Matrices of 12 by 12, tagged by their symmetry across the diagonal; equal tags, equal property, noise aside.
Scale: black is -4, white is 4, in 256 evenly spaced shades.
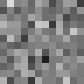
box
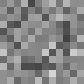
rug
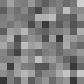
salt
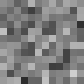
rug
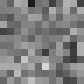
box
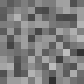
rug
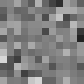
salt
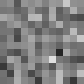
salt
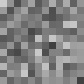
rug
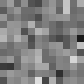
salt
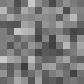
box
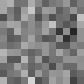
box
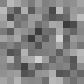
rug
